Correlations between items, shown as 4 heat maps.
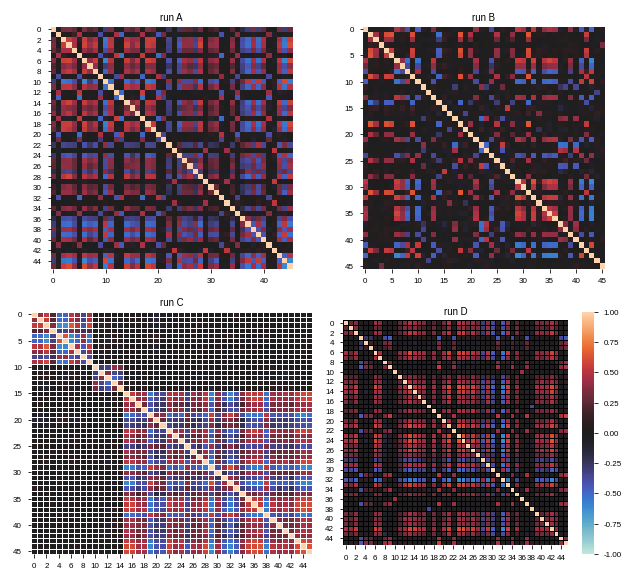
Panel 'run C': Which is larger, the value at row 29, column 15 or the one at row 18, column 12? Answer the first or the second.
the second
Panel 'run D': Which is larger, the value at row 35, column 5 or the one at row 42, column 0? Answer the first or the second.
the second
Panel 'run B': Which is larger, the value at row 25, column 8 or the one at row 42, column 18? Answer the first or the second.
the second
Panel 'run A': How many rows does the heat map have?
46
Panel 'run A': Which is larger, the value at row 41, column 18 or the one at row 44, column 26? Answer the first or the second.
the first
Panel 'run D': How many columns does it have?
46
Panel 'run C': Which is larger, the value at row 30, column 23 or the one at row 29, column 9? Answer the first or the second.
the first
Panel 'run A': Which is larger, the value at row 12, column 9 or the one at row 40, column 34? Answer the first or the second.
the second
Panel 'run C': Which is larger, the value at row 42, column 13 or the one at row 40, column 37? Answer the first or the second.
the second
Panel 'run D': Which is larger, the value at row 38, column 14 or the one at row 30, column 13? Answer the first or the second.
the first
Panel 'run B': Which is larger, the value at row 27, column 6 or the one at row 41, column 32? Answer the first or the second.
the first
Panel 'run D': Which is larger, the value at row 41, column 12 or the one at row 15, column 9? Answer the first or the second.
the first
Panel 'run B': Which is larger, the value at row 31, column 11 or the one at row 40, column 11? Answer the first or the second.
the first
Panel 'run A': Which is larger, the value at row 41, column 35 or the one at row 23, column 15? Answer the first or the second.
the first
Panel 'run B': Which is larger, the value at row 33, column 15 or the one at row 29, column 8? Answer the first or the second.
the first
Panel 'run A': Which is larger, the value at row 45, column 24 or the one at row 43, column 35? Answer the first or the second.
the second
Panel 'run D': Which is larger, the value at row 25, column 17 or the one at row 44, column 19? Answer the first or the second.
the second
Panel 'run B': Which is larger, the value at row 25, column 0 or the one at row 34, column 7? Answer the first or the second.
the second
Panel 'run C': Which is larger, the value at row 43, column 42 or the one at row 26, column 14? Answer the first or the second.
the first
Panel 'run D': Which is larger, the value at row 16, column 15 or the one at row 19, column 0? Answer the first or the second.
the first
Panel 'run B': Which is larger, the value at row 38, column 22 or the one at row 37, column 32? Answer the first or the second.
the second
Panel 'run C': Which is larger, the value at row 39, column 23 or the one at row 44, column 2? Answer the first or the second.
the first
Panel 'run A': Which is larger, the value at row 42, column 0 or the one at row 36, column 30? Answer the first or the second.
the first
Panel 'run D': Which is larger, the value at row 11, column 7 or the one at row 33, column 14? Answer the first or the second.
the second
